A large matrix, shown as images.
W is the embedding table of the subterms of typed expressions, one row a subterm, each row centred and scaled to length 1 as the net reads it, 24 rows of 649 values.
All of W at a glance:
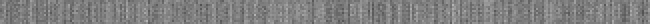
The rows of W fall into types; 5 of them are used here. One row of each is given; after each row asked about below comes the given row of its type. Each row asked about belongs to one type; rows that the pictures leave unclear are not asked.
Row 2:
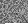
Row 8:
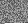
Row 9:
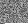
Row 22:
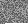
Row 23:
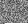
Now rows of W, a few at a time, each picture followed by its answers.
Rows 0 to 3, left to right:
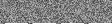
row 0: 23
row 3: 23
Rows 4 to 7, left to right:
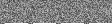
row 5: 9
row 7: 22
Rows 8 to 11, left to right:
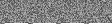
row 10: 8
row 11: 2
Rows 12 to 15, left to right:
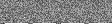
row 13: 8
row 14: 22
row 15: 8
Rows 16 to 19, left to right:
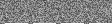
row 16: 8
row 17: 9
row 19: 22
